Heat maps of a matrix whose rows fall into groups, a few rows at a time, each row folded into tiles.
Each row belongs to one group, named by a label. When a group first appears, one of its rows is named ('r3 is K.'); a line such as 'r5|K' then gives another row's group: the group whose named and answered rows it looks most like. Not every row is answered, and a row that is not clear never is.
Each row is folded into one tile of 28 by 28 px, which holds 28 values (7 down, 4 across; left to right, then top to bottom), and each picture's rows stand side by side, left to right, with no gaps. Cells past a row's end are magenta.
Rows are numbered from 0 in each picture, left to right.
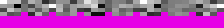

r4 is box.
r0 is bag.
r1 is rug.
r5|bag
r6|box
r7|rug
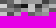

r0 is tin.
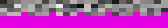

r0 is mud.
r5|box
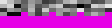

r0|bag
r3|rug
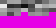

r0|tin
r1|rug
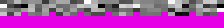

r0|tin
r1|box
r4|rug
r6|bag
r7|tin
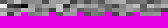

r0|tin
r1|box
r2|box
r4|rug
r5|rug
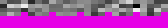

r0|rug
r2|rug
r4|tin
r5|box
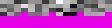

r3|mud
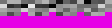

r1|tin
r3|mud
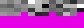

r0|mud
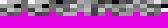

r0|bag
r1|bag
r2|mud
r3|box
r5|tin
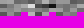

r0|rug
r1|tin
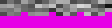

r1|rug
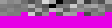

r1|tin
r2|mud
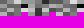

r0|tin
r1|box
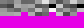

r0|mud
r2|tin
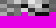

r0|tin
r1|bag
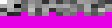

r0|bag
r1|box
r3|box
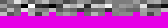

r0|tin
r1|tin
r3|rug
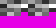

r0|rug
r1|rug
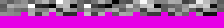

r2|bag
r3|tin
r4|mud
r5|bag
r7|bag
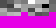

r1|bag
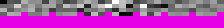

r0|mud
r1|box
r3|rug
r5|tin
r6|rug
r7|mud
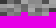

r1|box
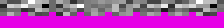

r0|rug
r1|bag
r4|box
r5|rug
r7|bag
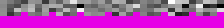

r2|tin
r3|mud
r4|rug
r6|bag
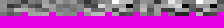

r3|mud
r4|bag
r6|bag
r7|bag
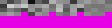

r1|mud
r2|box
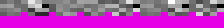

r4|tin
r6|bag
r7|tin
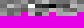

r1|tin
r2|mud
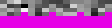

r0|tin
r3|box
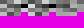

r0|tin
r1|tin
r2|mud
